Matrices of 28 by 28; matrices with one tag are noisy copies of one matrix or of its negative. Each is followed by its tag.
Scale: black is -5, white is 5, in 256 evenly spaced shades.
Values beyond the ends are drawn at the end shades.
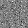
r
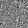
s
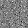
r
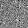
s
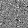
s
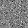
r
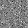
r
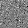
s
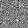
s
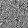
s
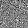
s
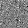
s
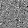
s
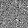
s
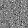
r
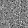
r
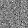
r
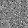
r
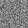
r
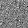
s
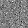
r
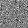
s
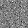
r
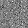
r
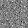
r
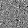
s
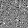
s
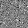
s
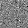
s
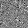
s
